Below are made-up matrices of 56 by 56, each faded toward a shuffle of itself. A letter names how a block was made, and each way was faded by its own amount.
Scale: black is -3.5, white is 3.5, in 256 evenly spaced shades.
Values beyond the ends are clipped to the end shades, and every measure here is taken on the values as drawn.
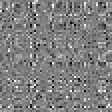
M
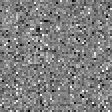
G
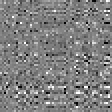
M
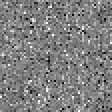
G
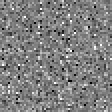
G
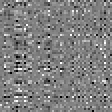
M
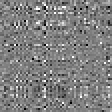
M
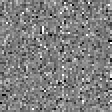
G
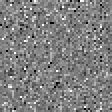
G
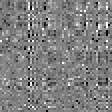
M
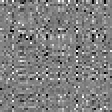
M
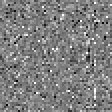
G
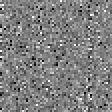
G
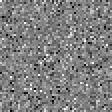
G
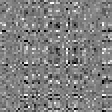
M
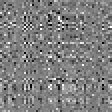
M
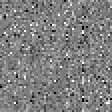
G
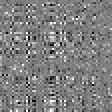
M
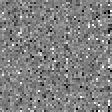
G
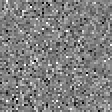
G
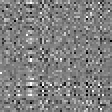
M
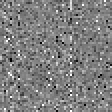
G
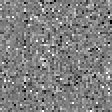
G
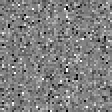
G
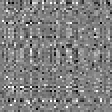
M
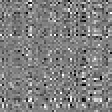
M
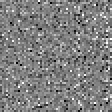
G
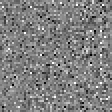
G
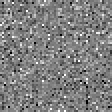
G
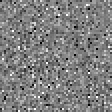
G
